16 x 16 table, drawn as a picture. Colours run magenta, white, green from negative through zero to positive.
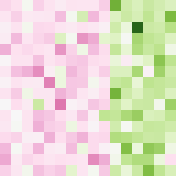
Stripes: none. Seam: vertical, 60% of the way across, the right part higher. Average level on the scale: 50%. Calmest part: top left.
